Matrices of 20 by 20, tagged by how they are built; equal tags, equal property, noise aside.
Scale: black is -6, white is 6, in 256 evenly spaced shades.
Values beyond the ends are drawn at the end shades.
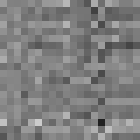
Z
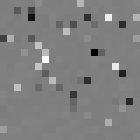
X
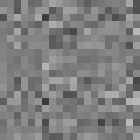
Z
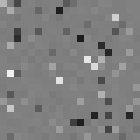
X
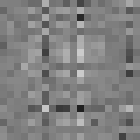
Z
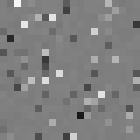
X
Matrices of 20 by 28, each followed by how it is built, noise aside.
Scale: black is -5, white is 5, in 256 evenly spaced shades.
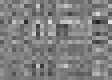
low rank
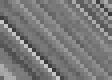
Toeplitz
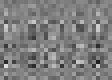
low rank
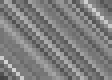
Toeplitz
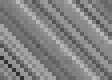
Toeplitz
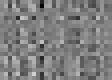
low rank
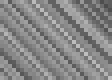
Toeplitz
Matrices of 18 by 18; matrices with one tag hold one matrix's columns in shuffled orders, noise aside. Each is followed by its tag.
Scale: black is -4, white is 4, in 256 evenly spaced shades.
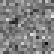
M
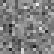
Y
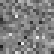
M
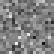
M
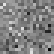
Y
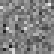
Y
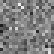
Y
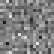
M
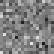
M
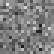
Y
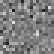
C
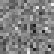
Y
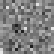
Y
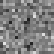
M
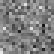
Y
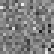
Y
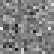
Y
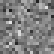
C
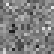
Y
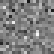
C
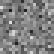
C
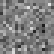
Y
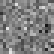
Y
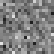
M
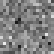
M
